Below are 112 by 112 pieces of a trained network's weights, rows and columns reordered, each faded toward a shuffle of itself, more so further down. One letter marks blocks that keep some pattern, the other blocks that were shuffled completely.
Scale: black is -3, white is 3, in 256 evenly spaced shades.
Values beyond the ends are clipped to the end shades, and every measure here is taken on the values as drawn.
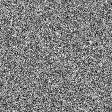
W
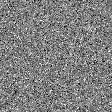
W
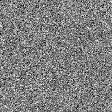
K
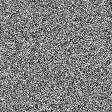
W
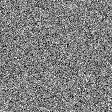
W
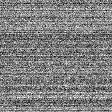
K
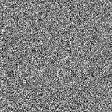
K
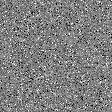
W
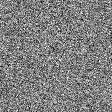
W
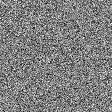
W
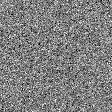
W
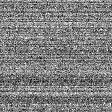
K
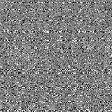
K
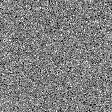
W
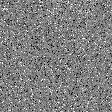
W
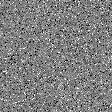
W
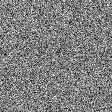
W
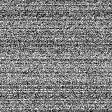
K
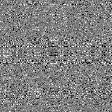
K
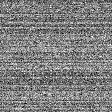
K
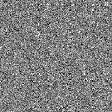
K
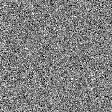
K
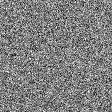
W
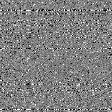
K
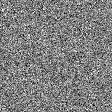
K
